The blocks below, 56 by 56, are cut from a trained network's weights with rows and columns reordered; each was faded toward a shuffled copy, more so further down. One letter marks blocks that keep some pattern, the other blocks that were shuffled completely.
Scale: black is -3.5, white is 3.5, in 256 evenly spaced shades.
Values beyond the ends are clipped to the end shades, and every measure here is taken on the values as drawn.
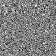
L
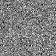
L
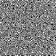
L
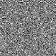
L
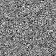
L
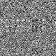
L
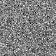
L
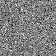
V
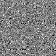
L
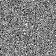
V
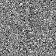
L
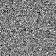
L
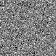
L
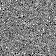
V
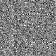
L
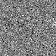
L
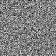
L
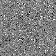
L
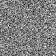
L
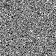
V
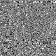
L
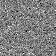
V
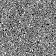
V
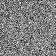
V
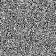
V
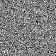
L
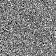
V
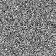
L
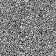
L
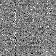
L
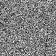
L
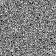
V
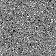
V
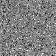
L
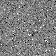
V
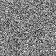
L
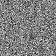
V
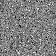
V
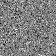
V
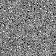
L
